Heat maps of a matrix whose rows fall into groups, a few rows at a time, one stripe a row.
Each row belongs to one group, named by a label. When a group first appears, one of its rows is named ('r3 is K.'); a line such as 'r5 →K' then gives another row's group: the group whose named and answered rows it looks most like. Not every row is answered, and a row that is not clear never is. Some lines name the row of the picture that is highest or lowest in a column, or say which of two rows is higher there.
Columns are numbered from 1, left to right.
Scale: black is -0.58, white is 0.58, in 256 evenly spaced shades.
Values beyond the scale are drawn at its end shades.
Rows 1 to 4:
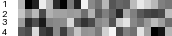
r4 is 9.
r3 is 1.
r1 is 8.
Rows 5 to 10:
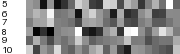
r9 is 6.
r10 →8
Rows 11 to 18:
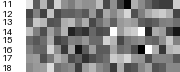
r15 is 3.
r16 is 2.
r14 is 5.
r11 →8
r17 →5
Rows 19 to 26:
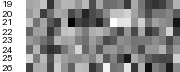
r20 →5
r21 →5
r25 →8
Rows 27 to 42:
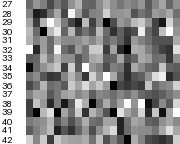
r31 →8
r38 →6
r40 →3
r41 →3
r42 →8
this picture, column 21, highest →30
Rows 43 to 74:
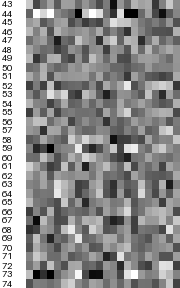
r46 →8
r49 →8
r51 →8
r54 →9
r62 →8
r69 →6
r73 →1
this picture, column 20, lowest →44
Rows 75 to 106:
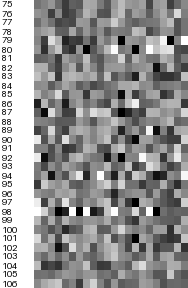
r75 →9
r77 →6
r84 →5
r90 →8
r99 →8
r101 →8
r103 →6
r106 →3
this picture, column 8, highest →98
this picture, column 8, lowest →80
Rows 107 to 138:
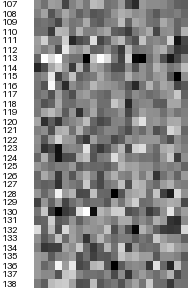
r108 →5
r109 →1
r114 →2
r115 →9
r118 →3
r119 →3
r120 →1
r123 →1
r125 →5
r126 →6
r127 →1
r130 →6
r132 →8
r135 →5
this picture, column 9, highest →111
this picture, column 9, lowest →130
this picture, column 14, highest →113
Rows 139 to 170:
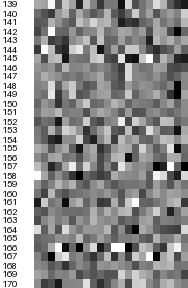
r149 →9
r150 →6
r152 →1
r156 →3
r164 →8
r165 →2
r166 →3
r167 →5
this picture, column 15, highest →161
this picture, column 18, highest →158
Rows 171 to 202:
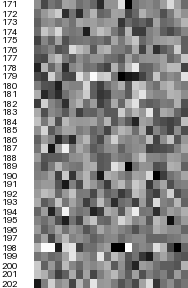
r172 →3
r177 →2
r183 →5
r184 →8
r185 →5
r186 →6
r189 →3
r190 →6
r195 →9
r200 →8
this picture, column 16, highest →181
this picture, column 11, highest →179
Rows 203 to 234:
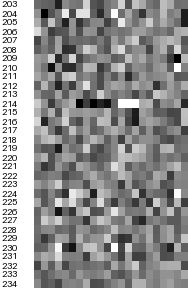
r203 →1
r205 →5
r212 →6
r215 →8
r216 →8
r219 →1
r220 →5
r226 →6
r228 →6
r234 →1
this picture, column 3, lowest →210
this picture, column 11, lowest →214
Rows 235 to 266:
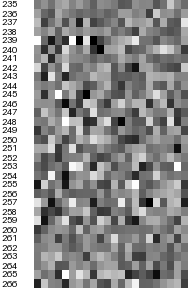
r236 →2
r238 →8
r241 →5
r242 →8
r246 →9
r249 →2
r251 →9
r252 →1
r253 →2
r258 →1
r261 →6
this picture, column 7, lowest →239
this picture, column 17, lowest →257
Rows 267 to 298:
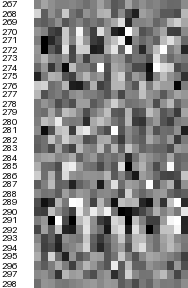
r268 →8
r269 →3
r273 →2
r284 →3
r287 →6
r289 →2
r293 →1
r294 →1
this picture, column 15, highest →292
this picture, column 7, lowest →276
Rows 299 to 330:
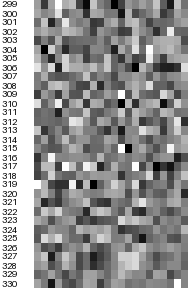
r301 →5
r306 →8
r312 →2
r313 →1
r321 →1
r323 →5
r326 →1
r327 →5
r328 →5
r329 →9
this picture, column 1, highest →319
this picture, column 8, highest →317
